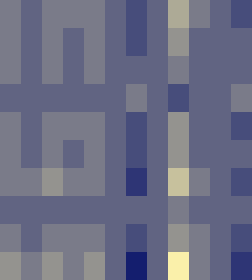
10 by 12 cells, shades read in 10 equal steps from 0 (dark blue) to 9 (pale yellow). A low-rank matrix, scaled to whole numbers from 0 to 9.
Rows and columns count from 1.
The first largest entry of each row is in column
9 9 1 7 9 9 9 9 9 9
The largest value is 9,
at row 10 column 9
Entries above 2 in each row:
10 11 12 11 10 11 10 12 10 10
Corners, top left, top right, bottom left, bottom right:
4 2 5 1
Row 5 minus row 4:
1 0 1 1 1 0 -2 0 3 0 0 -2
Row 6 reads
4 3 4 3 4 3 2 3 5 3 3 3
